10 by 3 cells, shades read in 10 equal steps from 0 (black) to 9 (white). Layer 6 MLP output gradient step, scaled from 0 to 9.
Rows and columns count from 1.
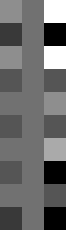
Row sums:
18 6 18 10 13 10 14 7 11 6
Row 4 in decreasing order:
4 3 3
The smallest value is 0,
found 3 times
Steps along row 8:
up down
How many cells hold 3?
6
